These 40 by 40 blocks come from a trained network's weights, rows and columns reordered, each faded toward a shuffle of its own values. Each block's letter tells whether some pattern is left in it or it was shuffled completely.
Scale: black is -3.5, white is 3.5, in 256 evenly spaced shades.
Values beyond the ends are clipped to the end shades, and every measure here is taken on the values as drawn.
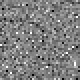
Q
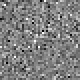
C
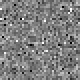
C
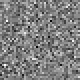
Q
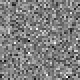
Q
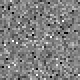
Q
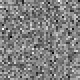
C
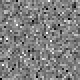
Q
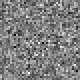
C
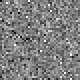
Q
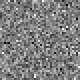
C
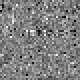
C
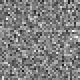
Q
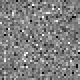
Q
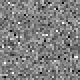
Q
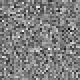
Q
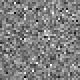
C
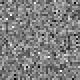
Q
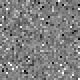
Q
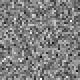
Q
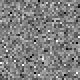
Q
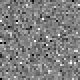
Q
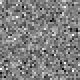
Q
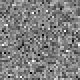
Q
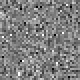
Q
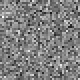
Q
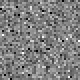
Q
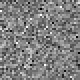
Q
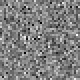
C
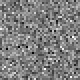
Q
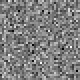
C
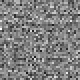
C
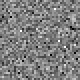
C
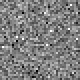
Q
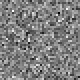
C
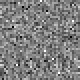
C
